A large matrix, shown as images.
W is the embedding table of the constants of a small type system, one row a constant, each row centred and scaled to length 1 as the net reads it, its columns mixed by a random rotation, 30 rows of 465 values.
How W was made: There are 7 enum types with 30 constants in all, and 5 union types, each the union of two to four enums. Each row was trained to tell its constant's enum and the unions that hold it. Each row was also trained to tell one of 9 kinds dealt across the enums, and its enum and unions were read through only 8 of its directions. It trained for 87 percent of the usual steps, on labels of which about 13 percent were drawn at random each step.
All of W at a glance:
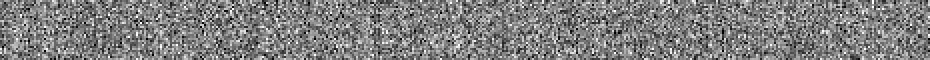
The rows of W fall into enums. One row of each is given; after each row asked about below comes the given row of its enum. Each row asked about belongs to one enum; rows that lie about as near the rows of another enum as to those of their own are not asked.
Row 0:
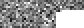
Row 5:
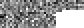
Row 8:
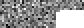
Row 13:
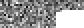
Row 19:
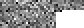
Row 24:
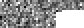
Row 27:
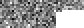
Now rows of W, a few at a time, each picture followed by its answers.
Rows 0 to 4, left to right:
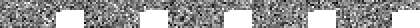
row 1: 0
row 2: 27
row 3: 13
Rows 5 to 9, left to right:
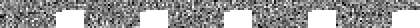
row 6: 5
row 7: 8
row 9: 24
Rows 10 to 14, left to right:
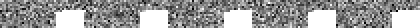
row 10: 19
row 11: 27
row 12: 5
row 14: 19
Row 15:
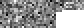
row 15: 27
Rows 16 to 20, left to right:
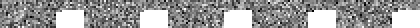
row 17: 8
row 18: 24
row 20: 5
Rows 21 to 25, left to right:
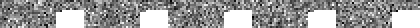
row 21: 5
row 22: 13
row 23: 13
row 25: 19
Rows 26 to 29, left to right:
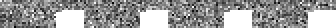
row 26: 19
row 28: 13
